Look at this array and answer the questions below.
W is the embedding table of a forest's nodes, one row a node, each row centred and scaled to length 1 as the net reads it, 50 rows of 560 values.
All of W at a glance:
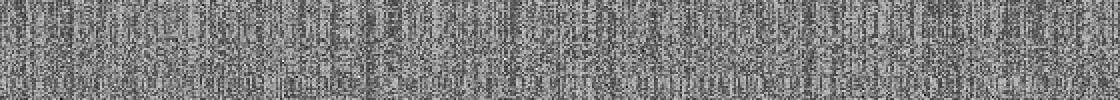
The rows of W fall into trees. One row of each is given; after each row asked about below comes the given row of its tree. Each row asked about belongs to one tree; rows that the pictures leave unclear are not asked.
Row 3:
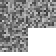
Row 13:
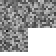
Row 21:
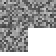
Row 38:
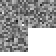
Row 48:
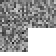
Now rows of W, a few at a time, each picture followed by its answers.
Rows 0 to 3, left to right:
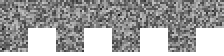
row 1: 13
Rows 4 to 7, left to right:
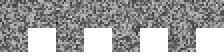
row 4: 13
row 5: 3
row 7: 13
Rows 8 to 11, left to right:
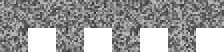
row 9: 21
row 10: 13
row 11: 13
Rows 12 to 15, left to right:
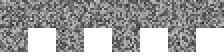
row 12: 21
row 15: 13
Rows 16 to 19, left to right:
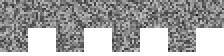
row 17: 13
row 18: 13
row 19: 38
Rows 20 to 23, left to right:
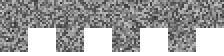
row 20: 38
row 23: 48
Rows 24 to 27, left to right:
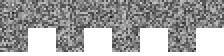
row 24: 3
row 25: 13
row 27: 38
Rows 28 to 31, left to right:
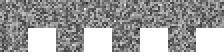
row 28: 13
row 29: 21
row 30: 3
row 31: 13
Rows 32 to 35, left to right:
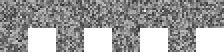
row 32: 21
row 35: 13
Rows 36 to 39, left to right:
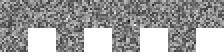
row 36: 21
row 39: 21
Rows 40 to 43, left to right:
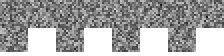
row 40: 21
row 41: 21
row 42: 21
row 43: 21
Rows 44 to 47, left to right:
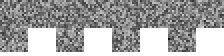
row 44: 48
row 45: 21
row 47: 21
